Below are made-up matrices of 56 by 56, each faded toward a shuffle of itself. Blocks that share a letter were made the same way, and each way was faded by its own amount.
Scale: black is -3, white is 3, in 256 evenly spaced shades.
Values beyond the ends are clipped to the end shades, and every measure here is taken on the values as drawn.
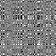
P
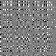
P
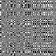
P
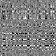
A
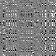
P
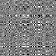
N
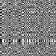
N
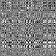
N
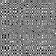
P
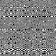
A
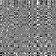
P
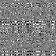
A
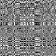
N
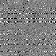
A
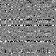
A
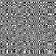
N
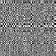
N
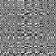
N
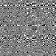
A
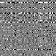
A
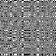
N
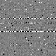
A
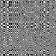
P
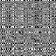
N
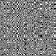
A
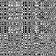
N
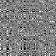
A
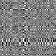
N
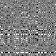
A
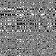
A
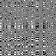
P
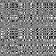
P
